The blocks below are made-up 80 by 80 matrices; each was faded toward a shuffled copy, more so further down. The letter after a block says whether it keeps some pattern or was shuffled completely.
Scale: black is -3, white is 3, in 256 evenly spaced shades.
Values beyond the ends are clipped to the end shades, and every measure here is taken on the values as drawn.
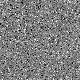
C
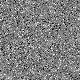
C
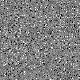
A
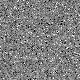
C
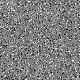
A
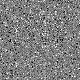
A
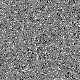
C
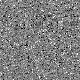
A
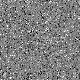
A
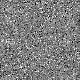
A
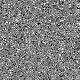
A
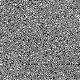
A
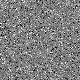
C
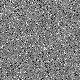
C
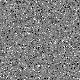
A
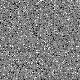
A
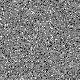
A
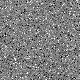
C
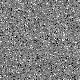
C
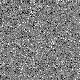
A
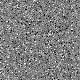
A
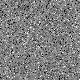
C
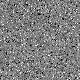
C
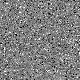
A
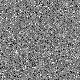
A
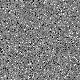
C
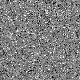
A
